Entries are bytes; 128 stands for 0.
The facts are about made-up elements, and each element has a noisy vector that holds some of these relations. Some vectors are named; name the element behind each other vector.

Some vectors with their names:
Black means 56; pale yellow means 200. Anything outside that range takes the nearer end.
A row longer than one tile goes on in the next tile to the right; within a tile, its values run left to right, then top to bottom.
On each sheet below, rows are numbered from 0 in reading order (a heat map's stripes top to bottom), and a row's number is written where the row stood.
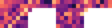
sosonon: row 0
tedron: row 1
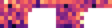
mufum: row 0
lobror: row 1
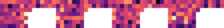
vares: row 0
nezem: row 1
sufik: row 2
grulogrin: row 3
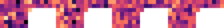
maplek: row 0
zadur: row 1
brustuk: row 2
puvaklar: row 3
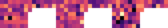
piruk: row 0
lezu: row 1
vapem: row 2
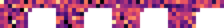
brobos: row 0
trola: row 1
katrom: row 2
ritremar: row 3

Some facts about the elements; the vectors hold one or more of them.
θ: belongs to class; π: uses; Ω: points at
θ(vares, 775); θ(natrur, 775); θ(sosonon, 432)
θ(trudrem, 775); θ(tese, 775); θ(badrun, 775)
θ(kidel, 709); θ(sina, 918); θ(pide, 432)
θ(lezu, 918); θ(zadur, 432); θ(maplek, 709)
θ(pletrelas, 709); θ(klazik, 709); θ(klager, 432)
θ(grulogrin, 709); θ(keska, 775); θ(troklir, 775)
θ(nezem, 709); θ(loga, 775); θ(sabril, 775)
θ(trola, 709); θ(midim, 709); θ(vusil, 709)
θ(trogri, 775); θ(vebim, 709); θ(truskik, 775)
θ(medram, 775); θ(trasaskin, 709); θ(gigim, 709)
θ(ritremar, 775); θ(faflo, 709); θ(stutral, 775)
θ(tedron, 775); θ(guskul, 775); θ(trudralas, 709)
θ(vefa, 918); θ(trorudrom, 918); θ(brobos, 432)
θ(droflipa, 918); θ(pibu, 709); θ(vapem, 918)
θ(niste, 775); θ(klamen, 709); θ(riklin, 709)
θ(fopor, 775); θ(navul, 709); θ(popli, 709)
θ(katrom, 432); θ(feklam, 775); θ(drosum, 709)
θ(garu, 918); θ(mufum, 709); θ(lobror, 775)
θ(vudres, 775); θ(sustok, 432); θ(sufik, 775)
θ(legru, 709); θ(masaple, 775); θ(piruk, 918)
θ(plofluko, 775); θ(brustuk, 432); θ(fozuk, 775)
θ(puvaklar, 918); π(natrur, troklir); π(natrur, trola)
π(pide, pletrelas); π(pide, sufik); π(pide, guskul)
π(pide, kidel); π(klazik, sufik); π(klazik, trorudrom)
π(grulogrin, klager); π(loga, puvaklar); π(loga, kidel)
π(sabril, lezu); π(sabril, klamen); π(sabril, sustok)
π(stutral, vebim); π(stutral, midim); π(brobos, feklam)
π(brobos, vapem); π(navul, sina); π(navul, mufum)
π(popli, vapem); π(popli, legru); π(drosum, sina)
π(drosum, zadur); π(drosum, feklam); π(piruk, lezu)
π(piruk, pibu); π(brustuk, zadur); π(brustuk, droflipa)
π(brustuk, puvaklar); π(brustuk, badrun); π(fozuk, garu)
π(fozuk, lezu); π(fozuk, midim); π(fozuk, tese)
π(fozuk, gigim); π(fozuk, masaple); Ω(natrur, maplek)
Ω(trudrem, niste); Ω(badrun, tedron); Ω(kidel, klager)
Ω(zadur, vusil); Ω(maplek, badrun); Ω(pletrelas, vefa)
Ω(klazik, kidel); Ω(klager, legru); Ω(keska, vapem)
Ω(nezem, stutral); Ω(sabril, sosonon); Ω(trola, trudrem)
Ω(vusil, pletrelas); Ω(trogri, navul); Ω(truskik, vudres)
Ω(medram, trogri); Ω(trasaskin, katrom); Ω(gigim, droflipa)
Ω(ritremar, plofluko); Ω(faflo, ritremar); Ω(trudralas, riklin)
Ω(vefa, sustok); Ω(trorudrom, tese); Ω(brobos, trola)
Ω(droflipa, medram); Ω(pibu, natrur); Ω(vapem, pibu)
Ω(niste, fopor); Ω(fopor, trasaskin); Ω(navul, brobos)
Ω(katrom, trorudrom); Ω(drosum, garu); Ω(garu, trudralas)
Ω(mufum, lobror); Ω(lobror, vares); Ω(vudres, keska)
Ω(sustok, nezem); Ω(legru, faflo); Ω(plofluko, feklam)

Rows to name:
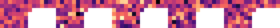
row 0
loga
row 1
gigim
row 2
kidel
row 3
pibu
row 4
fozuk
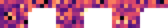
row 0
natrur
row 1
badrun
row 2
pide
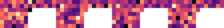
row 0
klager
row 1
vefa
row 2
trasaskin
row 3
trorudrom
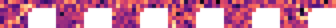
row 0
sabril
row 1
troklir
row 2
sina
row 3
sustok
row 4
masaple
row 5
droflipa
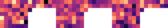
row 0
klazik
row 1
klamen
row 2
legru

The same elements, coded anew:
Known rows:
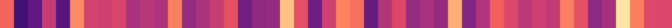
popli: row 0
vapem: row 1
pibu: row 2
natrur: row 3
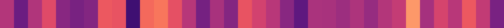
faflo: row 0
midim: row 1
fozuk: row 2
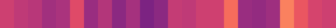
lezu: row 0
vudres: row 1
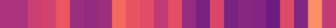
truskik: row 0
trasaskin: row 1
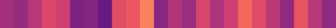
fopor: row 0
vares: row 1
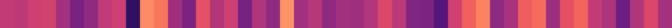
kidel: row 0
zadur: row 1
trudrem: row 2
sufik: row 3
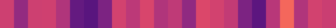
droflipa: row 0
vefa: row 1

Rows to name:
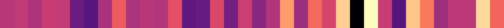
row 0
garu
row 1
drosum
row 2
grulogrin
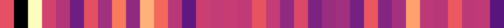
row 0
klager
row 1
feklam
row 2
brustuk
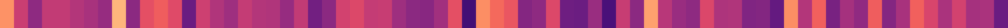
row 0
maplek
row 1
sina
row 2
pletrelas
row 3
trola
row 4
katrom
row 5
sosonon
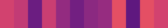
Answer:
gigim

